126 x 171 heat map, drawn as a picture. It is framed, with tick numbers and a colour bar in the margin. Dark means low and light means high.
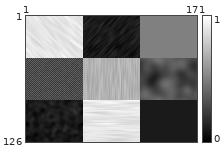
The table splits into 3 rows of 3 panels. Panel 1,1: very high, slanting down to the right, faint in contrast. Panel 1,2: very low, slanting up to the right, faint in contrast. Panel 1,3: middling, flat. Panel 2,1: low, checkered. Panel 2,2: high, streaked downward, faint in contrast. Panel 2,3: low, smooth. Panel 3,1: very low, blotchy, faint in contrast. Panel 3,2: very high, streaked across, faint in contrast. Panel 3,3: very low, flat.
